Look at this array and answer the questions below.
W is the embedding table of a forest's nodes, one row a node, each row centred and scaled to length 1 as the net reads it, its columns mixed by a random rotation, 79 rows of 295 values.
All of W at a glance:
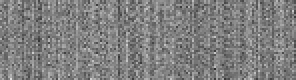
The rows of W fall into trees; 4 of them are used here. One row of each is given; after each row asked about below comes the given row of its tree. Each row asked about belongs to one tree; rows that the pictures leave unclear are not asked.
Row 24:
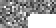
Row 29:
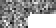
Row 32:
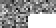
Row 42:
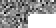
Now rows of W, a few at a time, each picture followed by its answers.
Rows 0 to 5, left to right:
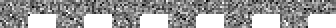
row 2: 24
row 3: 24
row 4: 42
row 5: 29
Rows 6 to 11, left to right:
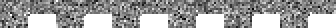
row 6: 24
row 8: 24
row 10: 32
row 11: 29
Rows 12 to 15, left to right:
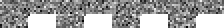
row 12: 29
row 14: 42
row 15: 29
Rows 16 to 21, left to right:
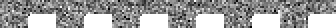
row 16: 29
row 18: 24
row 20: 29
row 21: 32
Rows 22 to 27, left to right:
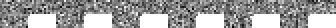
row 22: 29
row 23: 42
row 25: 29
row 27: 42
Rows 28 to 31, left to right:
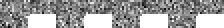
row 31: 29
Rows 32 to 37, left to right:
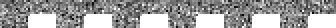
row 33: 24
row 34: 32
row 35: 24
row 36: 42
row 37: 29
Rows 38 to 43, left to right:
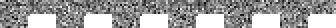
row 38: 24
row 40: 24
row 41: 24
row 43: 29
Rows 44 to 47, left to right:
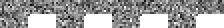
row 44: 24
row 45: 24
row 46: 24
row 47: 24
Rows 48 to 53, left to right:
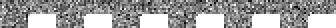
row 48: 32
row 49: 42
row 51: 42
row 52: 29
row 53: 29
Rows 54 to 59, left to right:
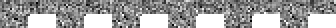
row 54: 24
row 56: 24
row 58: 32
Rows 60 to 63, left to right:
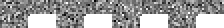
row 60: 29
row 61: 24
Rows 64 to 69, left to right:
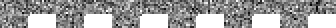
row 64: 29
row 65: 42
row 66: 24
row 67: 29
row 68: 42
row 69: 24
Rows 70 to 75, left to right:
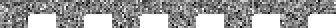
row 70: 32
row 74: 24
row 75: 24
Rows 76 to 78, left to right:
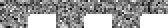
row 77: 29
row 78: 24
